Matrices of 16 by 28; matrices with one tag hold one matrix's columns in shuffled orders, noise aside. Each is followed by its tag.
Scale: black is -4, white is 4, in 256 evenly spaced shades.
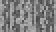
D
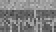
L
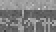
L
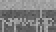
L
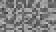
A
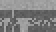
L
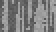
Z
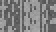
D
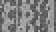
D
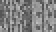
D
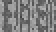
D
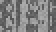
D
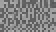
A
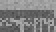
L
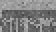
L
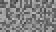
A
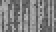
Z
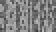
D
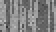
Z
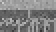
L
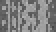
D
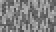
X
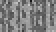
D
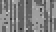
Z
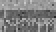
L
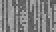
Z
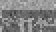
L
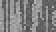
Z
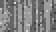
Z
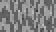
X
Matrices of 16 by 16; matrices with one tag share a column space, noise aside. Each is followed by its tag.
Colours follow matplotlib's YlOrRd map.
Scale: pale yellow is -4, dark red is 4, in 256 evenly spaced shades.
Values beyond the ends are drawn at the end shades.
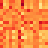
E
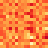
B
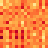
E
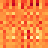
E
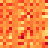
B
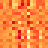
E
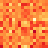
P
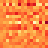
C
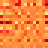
C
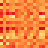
B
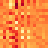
E
